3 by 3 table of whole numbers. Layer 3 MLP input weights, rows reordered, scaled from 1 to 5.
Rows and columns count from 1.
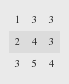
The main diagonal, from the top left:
1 4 4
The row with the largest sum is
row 3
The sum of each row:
7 9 12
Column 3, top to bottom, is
3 3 4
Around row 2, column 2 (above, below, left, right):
3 5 2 3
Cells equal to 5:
1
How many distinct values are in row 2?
3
